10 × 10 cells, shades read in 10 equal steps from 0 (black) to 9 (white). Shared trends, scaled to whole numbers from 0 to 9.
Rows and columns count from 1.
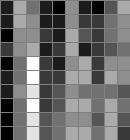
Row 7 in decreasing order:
8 5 5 4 4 4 3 3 2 1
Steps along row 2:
up down down same up down same up up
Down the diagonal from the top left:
1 6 5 1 1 6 4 4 6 2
